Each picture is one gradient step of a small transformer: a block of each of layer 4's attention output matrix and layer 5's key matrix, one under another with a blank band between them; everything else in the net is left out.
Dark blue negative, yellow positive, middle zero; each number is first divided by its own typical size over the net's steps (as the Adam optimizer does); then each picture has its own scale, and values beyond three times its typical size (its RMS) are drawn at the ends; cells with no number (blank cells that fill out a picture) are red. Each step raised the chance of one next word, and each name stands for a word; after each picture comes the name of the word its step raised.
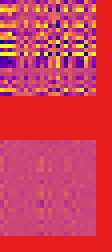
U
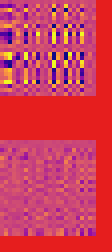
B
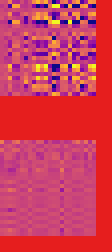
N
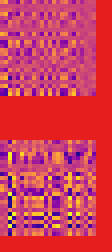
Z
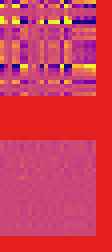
N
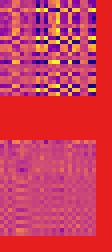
U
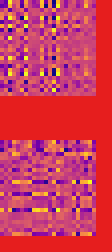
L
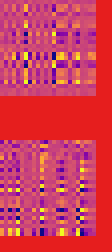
B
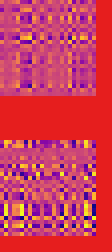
U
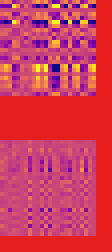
N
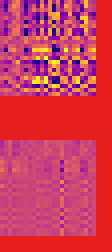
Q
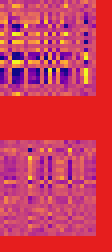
B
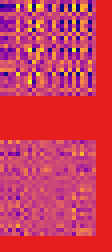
Q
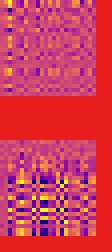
L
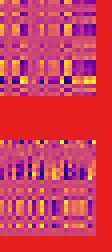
Q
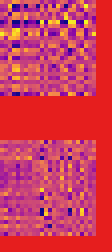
N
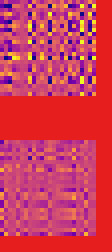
Q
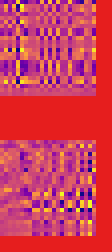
Q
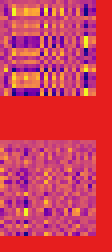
Z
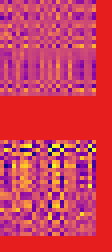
U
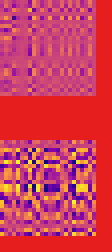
L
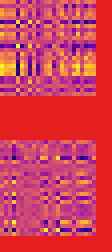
Q
